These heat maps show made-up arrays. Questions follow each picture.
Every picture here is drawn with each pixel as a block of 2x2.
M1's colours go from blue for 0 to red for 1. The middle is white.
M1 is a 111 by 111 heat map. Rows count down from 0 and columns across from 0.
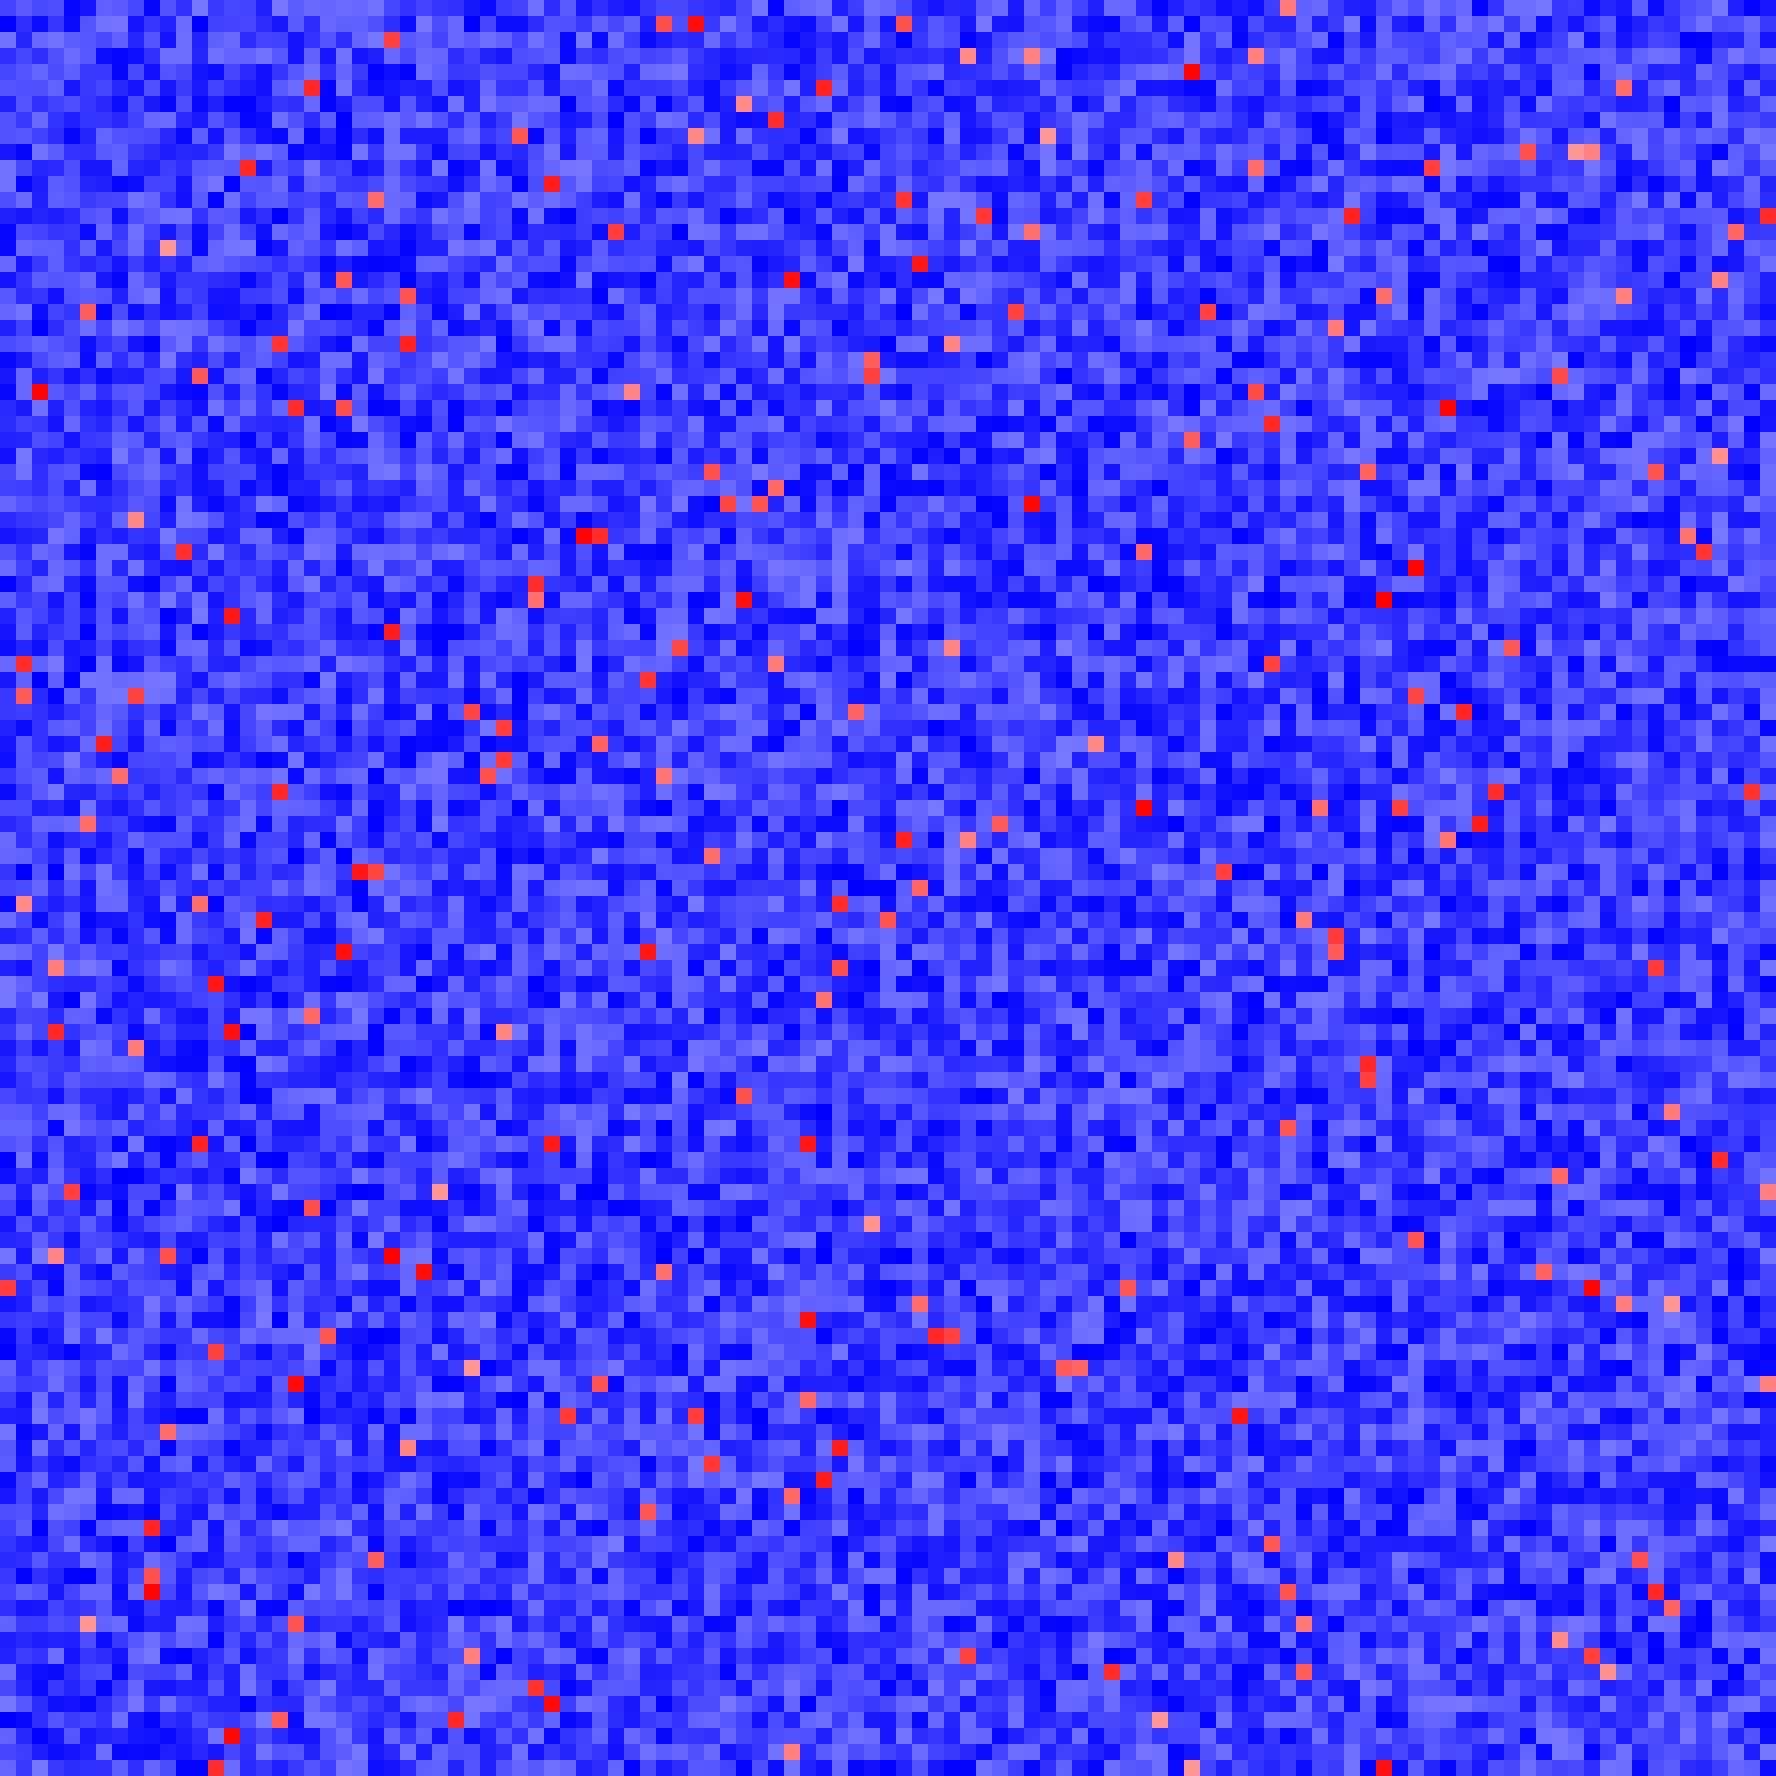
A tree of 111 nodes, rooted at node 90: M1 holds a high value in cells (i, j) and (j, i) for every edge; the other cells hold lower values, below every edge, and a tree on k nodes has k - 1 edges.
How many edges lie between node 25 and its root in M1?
1
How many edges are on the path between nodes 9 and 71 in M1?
7
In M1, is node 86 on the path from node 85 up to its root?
no
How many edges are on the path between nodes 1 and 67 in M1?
7
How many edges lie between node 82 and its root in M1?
6
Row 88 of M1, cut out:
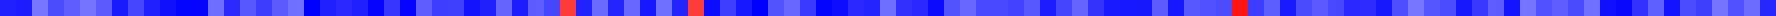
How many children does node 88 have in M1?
2
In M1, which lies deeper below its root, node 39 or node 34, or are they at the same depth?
node 39
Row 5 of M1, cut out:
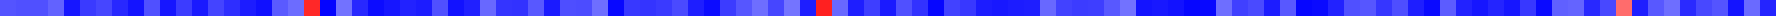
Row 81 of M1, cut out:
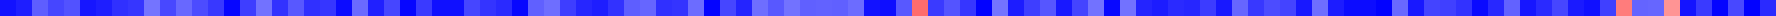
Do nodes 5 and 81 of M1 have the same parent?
yes
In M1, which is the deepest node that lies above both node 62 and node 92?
51
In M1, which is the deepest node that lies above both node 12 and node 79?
56
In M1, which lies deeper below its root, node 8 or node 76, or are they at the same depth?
node 76
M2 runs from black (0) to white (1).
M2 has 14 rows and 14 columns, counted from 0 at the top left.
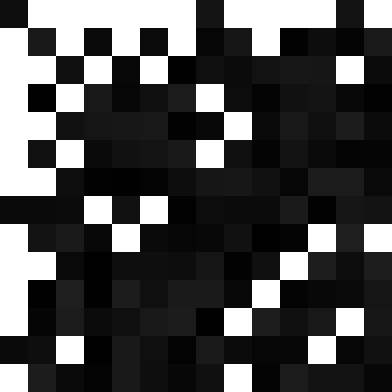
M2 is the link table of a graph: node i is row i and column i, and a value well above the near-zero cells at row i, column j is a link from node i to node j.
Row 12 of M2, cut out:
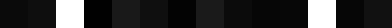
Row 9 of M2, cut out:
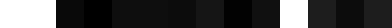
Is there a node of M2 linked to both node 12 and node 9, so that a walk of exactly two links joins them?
no
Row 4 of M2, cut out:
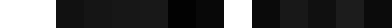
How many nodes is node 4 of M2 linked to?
3
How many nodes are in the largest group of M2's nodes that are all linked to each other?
3
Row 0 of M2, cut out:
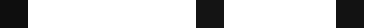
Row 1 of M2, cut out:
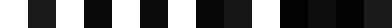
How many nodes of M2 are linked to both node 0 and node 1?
4
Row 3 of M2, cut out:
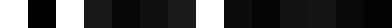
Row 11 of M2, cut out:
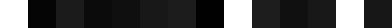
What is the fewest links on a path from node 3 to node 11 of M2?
2
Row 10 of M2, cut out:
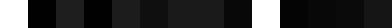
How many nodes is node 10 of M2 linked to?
2
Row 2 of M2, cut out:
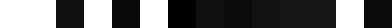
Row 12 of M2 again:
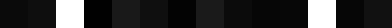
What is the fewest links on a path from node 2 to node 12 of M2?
1
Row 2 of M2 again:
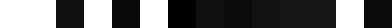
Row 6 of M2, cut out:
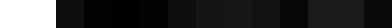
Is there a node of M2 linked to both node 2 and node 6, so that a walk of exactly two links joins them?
yes
